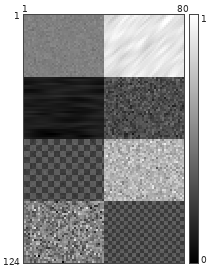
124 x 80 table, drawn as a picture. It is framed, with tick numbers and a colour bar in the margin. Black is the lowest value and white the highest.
The table splits into 4 rows of 2 panels. Panel 1,1: middling, fine-grained, faint in contrast. Panel 1,2: very high, slanting up to the right, faint in contrast. Panel 2,1: very low, streaked across, faint in contrast. Panel 2,2: low, fine-grained. Panel 3,1: low, checkered. Panel 3,2: high, fine-grained. Panel 4,1: middling, fine-grained, strong in contrast. Panel 4,2: low, checkered.
